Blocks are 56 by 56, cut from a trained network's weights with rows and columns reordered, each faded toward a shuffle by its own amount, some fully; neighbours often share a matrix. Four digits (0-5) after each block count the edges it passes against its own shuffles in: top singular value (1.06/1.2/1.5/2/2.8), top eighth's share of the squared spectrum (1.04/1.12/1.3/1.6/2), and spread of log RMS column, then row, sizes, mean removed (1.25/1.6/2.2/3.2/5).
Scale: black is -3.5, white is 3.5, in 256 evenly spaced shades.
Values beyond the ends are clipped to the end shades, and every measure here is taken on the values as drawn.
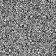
3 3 0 1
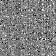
2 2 0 2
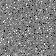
0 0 0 0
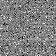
1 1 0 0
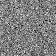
0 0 0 0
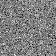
1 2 0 0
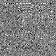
2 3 0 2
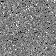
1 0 0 0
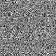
3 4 2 2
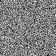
1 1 0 0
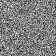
0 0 0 0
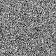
0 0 0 0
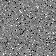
0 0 0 0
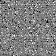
2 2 2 0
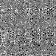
2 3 0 2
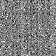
3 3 0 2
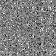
2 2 0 1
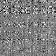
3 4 0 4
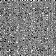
2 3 0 2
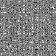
3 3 1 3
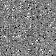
1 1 0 1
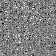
1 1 0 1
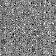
2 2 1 2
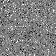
0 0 0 0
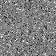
0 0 0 0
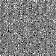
2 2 0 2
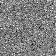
0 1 0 0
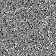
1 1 0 1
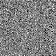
2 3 1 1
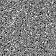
1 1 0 0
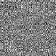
3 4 2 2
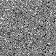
0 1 0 0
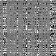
3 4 4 2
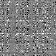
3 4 3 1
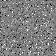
0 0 0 0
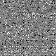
2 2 1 1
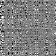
3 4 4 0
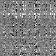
3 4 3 2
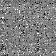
2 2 2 0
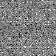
2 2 2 0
